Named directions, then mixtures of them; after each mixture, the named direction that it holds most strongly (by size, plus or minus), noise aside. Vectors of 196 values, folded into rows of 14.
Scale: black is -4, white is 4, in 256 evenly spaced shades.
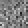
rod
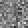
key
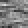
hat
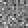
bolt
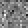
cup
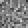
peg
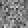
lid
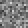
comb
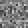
comb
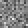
bolt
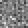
bolt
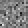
rod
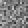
rod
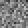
peg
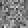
lid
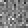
bolt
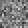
comb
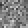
lid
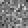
peg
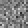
rod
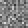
bolt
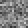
key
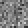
key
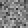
lid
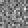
rod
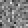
comb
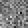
rod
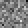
peg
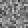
comb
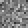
peg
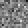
peg
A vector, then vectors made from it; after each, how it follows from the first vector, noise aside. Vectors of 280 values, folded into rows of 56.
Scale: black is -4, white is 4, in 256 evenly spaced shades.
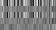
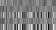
reversed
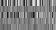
sign-scrambled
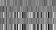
reversed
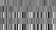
reversed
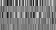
sign-scrambled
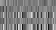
reversed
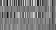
sign-scrambled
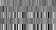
reversed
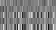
reversed
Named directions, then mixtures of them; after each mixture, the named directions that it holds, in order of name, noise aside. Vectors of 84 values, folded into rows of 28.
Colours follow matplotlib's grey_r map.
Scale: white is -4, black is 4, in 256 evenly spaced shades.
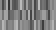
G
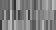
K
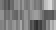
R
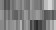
R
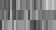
K, R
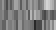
G, R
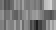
R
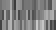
K, R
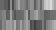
K, R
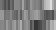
R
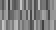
G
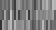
K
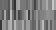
K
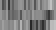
G, R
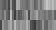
K, R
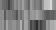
R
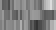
R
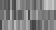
K, R
